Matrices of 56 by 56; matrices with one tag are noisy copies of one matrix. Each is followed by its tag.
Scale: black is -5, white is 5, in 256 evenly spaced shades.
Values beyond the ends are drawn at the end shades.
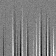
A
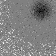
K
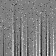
A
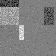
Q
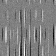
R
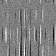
R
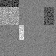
Q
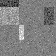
Q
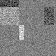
Q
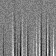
A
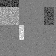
Q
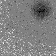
K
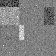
Q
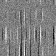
R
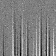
A
